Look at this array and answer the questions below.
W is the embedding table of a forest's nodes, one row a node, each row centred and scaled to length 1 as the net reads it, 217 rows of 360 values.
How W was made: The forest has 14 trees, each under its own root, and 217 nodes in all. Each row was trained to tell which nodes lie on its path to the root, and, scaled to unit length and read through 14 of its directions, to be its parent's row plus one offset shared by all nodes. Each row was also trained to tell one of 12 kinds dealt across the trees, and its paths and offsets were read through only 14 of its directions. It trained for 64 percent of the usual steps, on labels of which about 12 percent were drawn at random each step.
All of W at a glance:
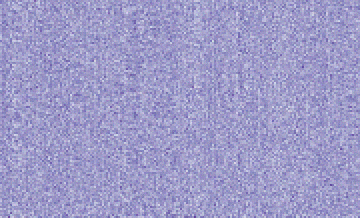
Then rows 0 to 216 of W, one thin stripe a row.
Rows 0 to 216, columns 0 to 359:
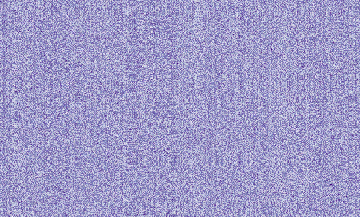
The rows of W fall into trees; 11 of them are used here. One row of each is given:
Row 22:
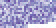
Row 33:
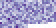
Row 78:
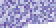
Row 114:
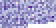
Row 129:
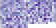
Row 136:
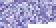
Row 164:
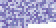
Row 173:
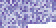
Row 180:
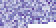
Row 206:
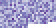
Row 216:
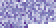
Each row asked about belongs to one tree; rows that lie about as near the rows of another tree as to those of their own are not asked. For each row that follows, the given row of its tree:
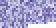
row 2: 206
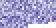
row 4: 180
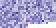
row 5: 164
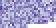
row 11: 22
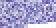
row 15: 33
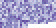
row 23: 164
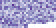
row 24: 22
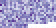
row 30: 206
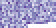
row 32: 173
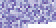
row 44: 164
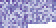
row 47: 173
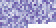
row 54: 180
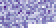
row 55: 129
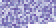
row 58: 129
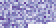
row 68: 216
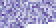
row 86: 33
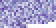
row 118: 22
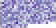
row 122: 164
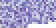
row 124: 22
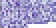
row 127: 173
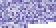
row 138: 136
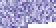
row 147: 180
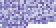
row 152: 114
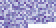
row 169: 216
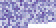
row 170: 216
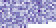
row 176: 22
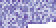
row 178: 173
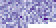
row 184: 129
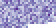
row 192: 129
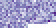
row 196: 33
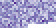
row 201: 164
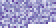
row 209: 180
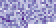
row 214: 206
